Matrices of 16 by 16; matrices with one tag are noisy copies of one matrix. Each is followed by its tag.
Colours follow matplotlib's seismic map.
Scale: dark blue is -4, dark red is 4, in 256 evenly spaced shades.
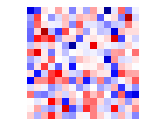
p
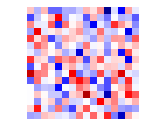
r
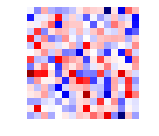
r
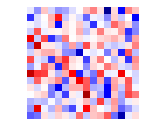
r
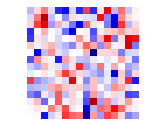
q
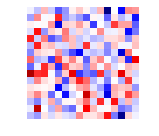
r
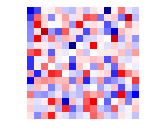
p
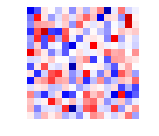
p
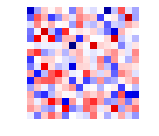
p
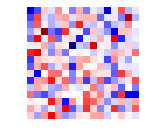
p
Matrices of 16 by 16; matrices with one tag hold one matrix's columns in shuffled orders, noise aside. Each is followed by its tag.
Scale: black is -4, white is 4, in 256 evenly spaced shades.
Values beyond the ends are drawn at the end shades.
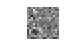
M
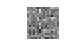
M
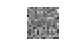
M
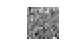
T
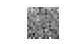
T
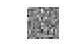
M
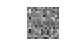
M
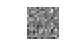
M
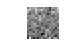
T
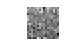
T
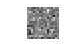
M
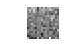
T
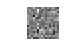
M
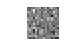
M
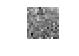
T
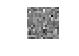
M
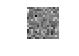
M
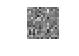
M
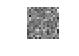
M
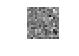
M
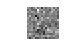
M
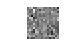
M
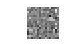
M
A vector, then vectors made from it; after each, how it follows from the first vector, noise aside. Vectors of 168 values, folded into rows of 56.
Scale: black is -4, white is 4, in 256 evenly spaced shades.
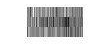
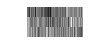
wrapped around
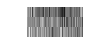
wrapped around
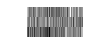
wrapped around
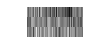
wrapped around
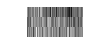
wrapped around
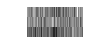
wrapped around
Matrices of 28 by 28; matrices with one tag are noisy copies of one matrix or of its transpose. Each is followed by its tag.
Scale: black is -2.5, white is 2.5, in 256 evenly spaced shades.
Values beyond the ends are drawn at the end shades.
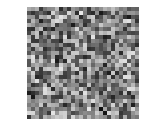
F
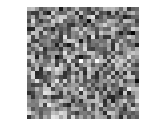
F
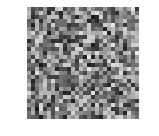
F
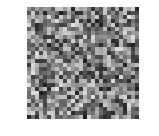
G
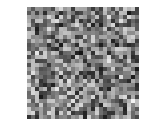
G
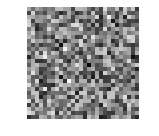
G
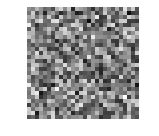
G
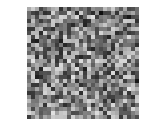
F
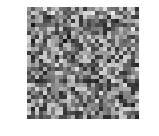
G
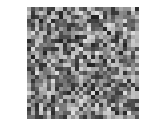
F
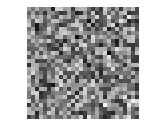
G
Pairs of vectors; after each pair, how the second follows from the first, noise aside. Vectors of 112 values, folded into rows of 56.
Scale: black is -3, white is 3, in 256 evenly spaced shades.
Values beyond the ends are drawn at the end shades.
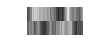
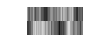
wrapped around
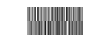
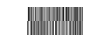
wrapped around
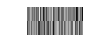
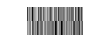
wrapped around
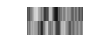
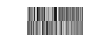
sign-scrambled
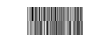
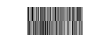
sign-scrambled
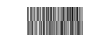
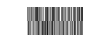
wrapped around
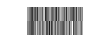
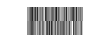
copied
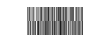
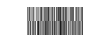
copied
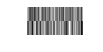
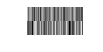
sign-scrambled
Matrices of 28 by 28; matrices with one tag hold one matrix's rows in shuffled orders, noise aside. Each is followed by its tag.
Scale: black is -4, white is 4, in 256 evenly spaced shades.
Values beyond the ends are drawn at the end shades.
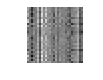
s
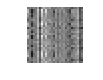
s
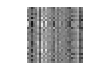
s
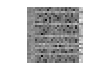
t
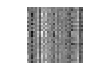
s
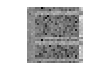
t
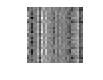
s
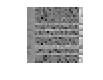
t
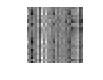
s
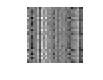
s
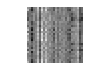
s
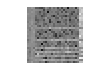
t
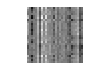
s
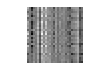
s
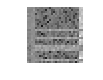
t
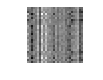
s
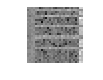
t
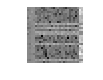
t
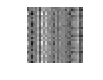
s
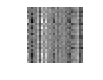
s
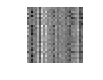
s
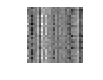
s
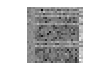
t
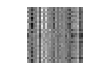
s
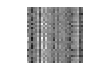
s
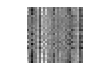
s
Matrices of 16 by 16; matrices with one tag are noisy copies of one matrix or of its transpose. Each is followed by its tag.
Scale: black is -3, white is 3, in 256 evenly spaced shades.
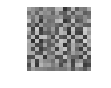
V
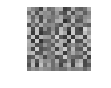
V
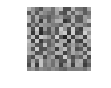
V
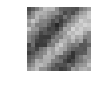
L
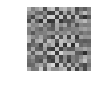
V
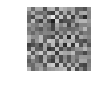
V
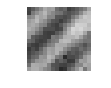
L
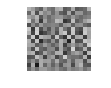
V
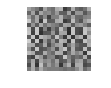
V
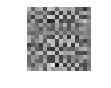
V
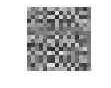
V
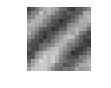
L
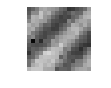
L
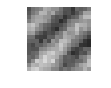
L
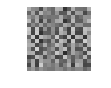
V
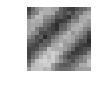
L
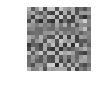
V
